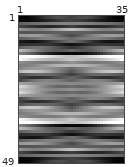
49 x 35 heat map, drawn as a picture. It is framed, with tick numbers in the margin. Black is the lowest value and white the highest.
Its left and right halves mirror each other, and so do its top and bottom. Streaks run across, left to right. The values follow a bell shape.
